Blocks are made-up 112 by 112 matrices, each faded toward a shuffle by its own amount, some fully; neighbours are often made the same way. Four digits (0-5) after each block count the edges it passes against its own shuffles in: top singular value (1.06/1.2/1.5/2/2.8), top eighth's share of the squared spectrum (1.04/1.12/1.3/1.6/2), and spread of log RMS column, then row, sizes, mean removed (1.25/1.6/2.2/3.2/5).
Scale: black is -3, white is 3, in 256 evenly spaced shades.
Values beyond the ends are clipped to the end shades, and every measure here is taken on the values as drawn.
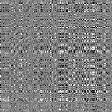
5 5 4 4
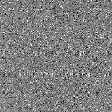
4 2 1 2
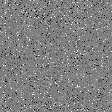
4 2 1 1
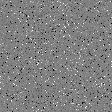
2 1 0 0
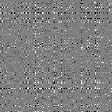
5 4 3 3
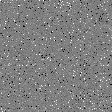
3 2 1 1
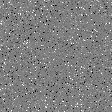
2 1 0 0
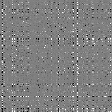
5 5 3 3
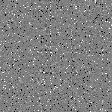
3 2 1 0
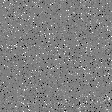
2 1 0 0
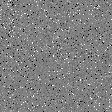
2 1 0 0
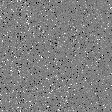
2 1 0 0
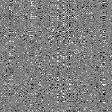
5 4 3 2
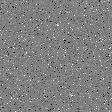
0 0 0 0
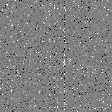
4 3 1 1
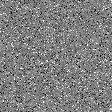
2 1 0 0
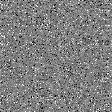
3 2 1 1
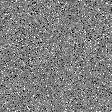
1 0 0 0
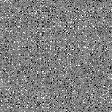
4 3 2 2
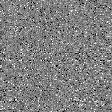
4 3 1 2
